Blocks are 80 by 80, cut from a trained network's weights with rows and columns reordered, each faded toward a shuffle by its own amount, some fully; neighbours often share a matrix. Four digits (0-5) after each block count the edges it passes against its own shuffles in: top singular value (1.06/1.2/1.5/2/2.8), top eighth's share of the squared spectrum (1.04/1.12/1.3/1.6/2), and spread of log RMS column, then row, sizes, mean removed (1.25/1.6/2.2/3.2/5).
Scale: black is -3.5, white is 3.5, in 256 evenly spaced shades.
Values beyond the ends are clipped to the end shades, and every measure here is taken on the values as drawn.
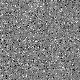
1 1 0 1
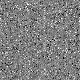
2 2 0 1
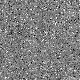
2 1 0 1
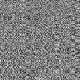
4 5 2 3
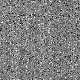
2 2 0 1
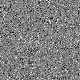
0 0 0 0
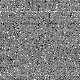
2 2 1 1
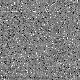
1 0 0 0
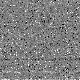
2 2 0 1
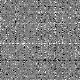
3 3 3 1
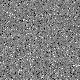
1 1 0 0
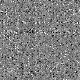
2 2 0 2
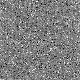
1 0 0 0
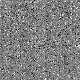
2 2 0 1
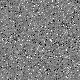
0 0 0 0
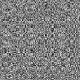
4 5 2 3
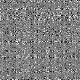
3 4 1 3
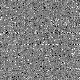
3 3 0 2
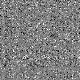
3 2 0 2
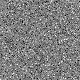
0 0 0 0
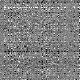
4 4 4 2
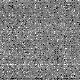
3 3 2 1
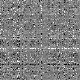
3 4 3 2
